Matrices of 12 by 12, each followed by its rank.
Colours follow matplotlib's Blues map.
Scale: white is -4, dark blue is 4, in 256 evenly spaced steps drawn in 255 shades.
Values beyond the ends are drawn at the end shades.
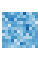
full rank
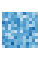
full rank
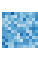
full rank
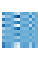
one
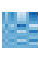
one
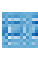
two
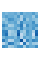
two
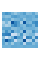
two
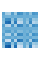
one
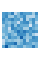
full rank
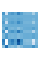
one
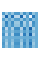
one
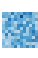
full rank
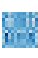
two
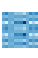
one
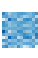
two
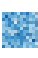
full rank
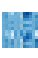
two
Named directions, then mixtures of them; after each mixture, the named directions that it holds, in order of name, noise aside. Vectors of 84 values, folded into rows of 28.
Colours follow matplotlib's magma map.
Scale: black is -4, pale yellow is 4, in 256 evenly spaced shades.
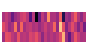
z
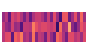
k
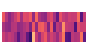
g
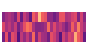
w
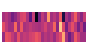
z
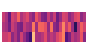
g, k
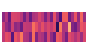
k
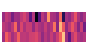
z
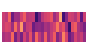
k, z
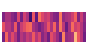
w, z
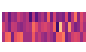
k, z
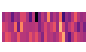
z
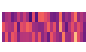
w, z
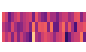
g, k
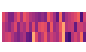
g, z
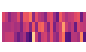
g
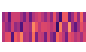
k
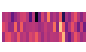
z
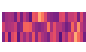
w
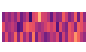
k, w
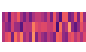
k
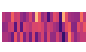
k, z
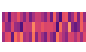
k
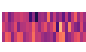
k, z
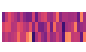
g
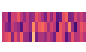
g, k
